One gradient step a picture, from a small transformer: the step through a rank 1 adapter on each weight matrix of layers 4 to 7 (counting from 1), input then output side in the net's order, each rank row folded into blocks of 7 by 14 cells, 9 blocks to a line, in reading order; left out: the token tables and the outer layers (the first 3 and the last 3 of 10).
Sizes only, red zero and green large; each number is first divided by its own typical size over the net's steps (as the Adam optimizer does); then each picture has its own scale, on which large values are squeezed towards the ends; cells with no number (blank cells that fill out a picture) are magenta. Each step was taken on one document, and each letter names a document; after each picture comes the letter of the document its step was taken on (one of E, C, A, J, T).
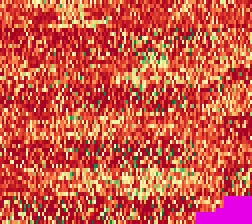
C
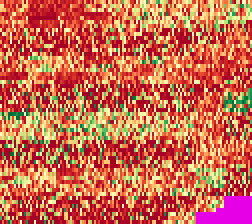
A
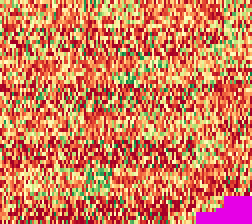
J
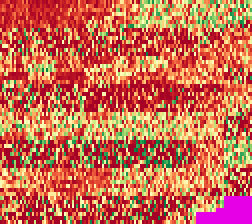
A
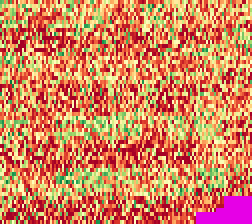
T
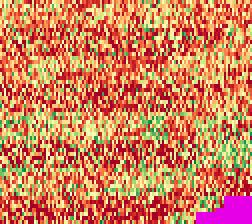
J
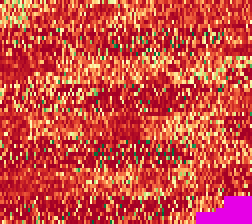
C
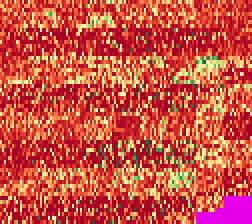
C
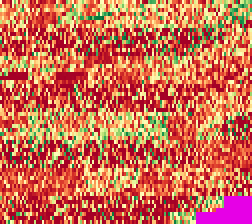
A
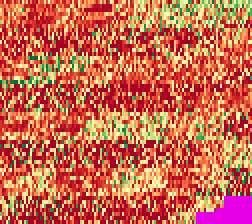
A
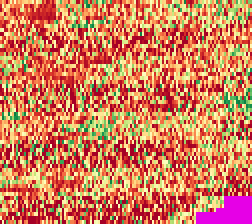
T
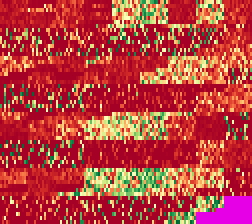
A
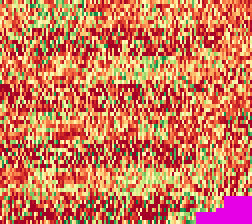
J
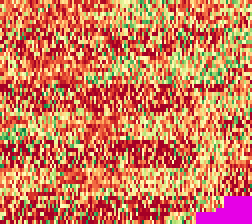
J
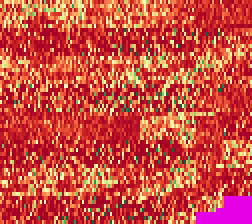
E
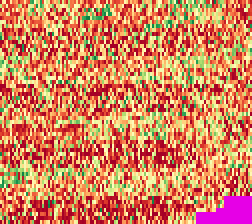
J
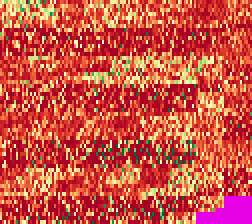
C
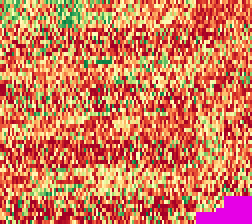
J
